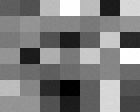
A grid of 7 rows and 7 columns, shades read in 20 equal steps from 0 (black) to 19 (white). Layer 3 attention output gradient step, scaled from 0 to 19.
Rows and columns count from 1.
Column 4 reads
19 10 2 9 8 0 2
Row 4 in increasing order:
2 9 10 11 13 15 19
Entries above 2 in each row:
6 7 6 6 7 6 6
